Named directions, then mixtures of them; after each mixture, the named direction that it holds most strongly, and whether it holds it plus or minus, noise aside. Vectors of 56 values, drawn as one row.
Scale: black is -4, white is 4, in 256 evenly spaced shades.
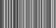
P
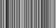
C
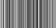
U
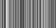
C, minus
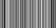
U, minus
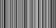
U, minus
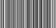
U, plus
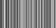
P, plus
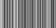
P, minus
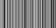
P, minus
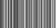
P, plus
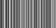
P, plus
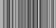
U, plus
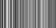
C, minus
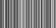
P, plus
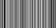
U, minus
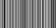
P, minus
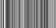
C, plus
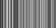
P, plus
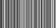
P, plus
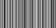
P, minus
